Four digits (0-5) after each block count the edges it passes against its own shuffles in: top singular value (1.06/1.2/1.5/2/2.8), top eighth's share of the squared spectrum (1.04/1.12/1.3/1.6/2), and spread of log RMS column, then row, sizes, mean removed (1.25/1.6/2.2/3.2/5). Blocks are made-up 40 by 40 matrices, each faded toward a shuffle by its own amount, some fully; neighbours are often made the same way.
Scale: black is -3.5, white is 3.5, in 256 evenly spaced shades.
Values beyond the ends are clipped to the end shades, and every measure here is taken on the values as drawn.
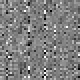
3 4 3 1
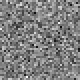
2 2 0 1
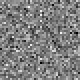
1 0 0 0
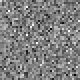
1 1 0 0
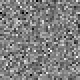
0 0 0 0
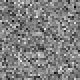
1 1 0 0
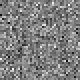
2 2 0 0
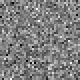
0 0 0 0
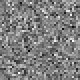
2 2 0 0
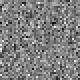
2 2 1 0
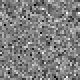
1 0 0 0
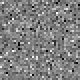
0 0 0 0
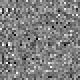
3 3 1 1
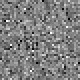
3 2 1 1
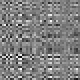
4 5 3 4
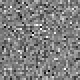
3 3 1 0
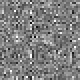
4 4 2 2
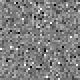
0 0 0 0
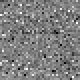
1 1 0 1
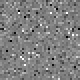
0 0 0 0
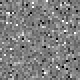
0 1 1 0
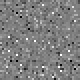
1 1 0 0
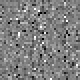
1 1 2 0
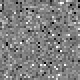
0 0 1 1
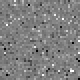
1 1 0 0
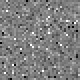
0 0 0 0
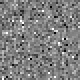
0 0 1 0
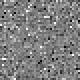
0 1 1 0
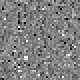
1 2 1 0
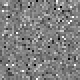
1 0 0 0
